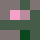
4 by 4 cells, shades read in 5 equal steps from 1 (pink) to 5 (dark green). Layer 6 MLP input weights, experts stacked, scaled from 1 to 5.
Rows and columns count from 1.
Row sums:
13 10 16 15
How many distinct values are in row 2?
4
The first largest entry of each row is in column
3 4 1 3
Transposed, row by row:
3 3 4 3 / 3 1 4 3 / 4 2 4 5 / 3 4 4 4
